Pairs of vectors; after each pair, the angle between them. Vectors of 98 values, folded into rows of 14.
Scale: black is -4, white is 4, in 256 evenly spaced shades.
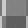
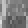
nearly parallel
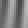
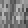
partly opposed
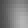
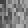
partly aligned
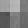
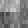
nearly parallel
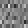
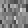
partly opposed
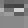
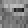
nearly opposite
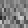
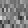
nearly opposite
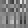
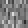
partly aligned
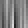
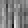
nearly opposite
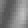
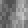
nearly parallel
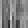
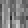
nearly opposite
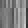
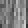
nearly parallel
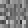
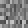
nearly parallel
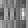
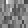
orthogonal
